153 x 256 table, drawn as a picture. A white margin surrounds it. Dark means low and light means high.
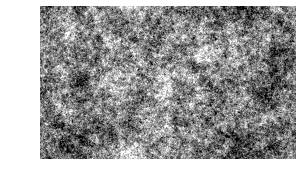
Stripes: none. Grain: blotchy. Histogram: bell-shaped. Slope: none. Average level on the scale: 50%. Odd rows or columns: none.
